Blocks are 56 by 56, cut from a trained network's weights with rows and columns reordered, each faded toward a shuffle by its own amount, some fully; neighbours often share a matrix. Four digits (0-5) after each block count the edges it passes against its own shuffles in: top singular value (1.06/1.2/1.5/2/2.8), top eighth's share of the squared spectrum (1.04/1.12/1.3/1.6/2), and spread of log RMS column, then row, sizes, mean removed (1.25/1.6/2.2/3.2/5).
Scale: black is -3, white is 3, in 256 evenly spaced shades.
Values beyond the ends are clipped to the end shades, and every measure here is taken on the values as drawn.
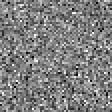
0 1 0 0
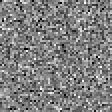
0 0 0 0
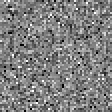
0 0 0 0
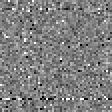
3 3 0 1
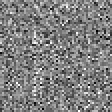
3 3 2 1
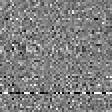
3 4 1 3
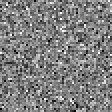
0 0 0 0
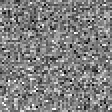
2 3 0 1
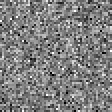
1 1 0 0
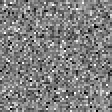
0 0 0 0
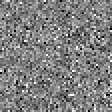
1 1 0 1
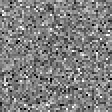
1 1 0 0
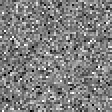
0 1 0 0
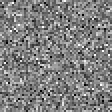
1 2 0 0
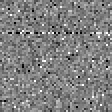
2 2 0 1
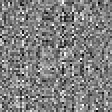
4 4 3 2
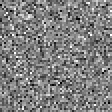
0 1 0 0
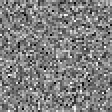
2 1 0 0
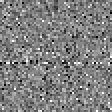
2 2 0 1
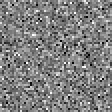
0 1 0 0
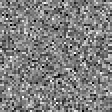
1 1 0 0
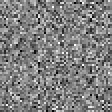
3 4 3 1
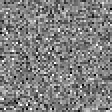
3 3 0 1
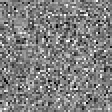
2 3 1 1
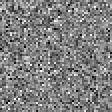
2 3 1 1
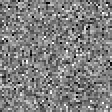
1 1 1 0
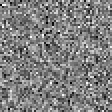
3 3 1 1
